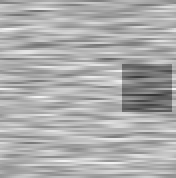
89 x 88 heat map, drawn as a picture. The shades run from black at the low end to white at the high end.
Odd patch: lower, in the middle right. Ninth with the lowest average: middle right. Average level on the scale: 70%. Grain: streaks across.
